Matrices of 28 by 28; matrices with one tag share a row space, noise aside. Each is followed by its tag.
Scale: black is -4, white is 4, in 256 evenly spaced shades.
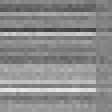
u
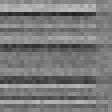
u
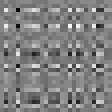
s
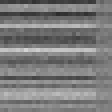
u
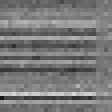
u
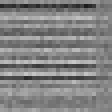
u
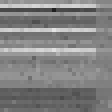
u
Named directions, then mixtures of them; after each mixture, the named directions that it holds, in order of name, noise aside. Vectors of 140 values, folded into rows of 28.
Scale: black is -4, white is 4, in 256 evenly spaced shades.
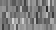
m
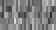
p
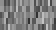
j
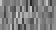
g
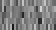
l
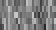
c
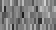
l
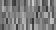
j, m, p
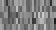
c, j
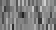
l, p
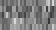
m, p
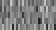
l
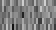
l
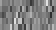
g, p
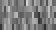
c, l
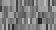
j, l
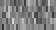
c, m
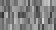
j, l, p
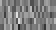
c, g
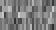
p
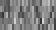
j, l, p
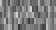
c, g, j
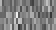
c, g, p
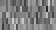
m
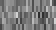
c, j, m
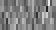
j, m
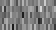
l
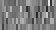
j, m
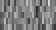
c, j, l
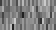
l, p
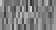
g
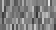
j, l, m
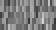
j
